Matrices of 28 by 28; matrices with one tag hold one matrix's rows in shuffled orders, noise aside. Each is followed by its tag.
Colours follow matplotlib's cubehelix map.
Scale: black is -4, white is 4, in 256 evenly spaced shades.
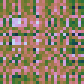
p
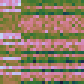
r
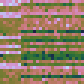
r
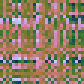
p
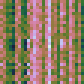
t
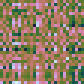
p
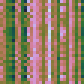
t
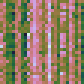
t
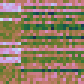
r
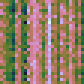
t
